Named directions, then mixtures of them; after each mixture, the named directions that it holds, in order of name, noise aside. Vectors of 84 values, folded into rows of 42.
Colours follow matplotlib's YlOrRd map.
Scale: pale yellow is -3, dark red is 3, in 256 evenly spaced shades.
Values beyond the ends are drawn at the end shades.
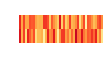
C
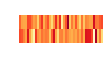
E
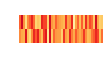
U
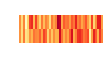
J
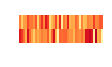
C, E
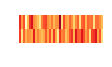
C, J, U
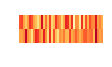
E, U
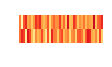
E, U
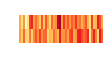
J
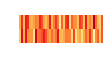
C, E, J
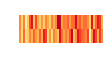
J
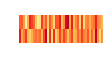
E, J, U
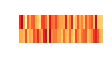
U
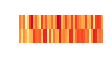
J, U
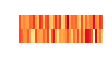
E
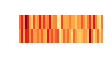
J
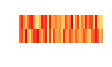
U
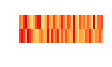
J, U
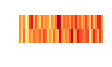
J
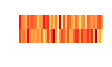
C, E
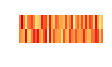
U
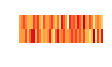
E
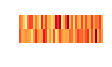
E, J, U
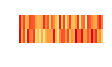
C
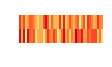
C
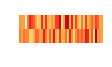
E, J, U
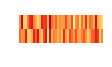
U
